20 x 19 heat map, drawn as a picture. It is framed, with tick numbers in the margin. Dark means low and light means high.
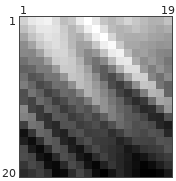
Streaks slant down to the right. The field climbs toward the top. Values change most from cell to cell in the middle right. There are no lone odd cells.
